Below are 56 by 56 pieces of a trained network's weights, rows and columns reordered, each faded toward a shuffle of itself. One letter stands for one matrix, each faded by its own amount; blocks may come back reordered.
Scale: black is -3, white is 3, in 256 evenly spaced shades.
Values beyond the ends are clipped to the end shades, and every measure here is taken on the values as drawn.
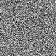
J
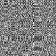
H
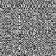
H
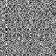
H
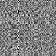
H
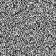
J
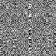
H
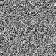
J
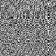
H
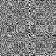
H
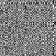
H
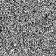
J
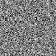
J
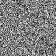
J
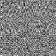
H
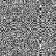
H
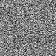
J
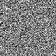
J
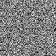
J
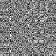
H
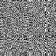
H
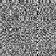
H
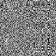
H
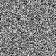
J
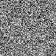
J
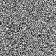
J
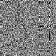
H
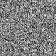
J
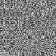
H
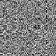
H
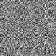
H
